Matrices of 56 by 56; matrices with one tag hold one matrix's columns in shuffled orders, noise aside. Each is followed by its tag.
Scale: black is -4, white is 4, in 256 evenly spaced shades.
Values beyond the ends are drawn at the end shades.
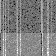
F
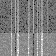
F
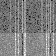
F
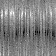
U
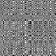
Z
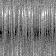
U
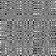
Z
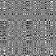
Z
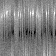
U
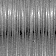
U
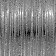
U
